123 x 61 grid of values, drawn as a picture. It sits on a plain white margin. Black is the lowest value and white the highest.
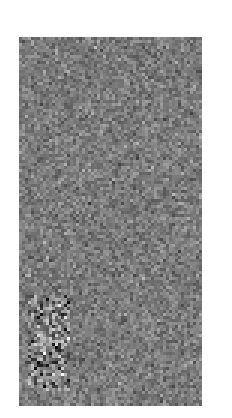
Slope: none. Roughest part: bottom left. Odd patch: rougher, in the bottom left. Histogram: heavy tails on both sides.
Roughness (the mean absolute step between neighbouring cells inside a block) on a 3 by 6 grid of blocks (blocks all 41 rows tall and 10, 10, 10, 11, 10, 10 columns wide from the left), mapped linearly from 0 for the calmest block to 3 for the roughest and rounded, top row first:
0 0 0 0 0 0 | 0 0 0 0 0 0 | 2 3 0 0 0 0
